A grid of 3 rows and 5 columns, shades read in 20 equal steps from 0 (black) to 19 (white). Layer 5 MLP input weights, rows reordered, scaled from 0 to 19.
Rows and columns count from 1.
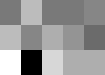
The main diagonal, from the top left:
9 10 16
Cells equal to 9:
3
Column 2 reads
14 10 0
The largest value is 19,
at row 3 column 1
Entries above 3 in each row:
5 5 4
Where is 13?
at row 2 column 3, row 3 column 4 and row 3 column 5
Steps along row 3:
down up down same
